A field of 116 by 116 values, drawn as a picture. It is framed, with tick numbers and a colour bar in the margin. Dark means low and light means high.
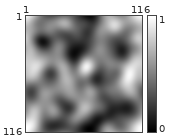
No row or column stands out. The field is smooth, with broad soft blobs. No overall slope runs across the table. No lone cell stands out from its neighbours.
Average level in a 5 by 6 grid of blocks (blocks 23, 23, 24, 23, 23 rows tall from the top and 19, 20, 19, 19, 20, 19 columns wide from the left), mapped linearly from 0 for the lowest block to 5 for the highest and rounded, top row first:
3 2 1 1 4 4
3 2 0 2 1 3
4 2 3 2 2 5
2 2 3 3 1 2
4 1 2 0 1 3
